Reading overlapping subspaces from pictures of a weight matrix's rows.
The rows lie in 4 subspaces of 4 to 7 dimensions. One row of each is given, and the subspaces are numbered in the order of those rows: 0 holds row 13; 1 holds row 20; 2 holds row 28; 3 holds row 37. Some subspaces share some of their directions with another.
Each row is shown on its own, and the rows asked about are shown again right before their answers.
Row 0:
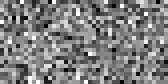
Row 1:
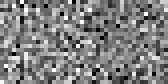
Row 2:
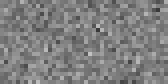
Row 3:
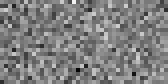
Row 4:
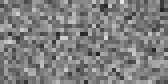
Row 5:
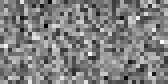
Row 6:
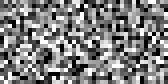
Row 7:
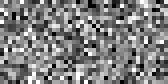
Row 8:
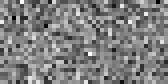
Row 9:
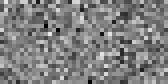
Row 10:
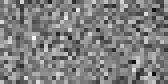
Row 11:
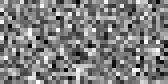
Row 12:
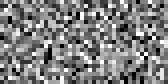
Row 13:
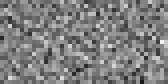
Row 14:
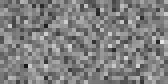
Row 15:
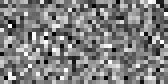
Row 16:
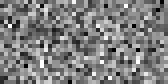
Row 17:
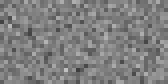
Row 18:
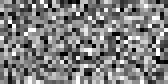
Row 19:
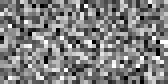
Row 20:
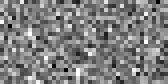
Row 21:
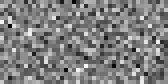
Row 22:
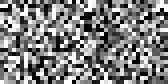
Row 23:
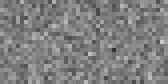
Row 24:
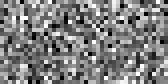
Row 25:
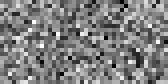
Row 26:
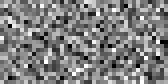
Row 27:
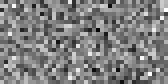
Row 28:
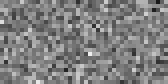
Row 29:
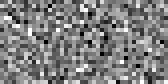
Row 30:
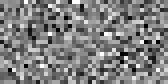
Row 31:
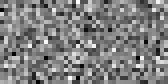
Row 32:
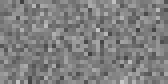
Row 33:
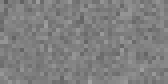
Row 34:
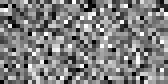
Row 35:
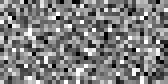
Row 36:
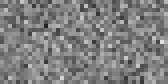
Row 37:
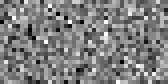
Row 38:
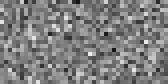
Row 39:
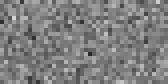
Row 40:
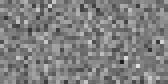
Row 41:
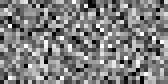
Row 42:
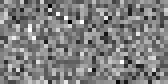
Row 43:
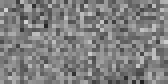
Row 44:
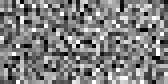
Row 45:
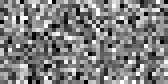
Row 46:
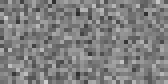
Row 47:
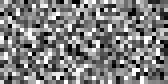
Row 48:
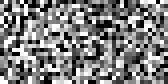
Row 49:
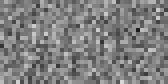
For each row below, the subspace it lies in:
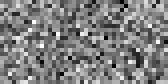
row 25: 2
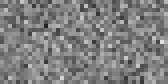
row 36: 0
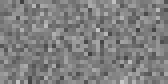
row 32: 2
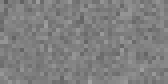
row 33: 0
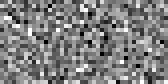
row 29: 3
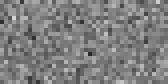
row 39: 3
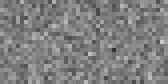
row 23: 0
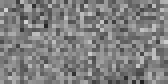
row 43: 2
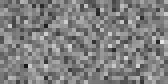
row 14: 3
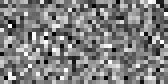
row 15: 2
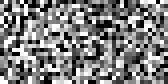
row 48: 2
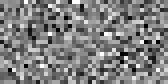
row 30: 0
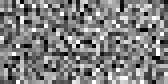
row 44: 1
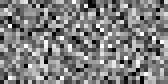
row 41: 2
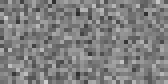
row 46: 3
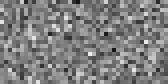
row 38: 0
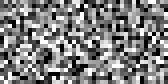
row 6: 2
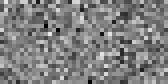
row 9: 0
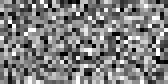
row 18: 1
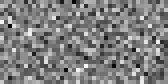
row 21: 1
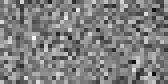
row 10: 2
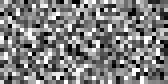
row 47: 2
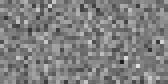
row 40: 3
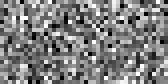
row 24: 3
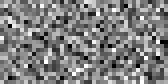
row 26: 0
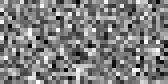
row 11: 1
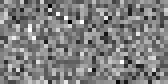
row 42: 3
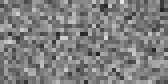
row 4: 2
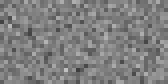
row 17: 3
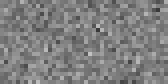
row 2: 2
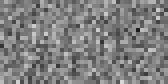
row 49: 2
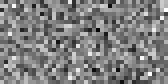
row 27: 2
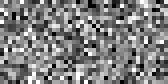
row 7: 2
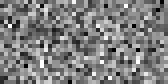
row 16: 2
